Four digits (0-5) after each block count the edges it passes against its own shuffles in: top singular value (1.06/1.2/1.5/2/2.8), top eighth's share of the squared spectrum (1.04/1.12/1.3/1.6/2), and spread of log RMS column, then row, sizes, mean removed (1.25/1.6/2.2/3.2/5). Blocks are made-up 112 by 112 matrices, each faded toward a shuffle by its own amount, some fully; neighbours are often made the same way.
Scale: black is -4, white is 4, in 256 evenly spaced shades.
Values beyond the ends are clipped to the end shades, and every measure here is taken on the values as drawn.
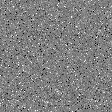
0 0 0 0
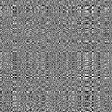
5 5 4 4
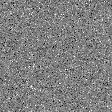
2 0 0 0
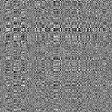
5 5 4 4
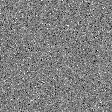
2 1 0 0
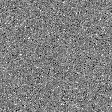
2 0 0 0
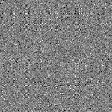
4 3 2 2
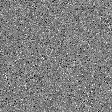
2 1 0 0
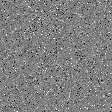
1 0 0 0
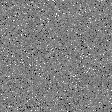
1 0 0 0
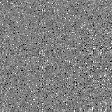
4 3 2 1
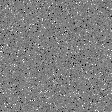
0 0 0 0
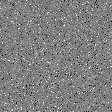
0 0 0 0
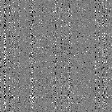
3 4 4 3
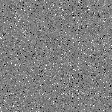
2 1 1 1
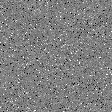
0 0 0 0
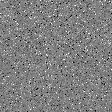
0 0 0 0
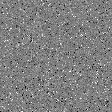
0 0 0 0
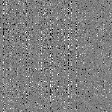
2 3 3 2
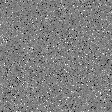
0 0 0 0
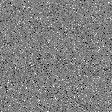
3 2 0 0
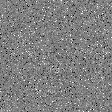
3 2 0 0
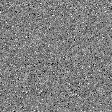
0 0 0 2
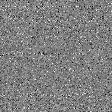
1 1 0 2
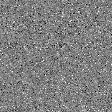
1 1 0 2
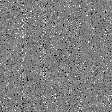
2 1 2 0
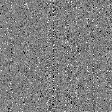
2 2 3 0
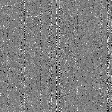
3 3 3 0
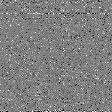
4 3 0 2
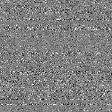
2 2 0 4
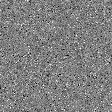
0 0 0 1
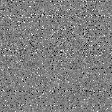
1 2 2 3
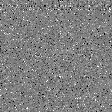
3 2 0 1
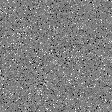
1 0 0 0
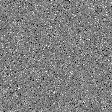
2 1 0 0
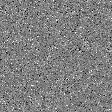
2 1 0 0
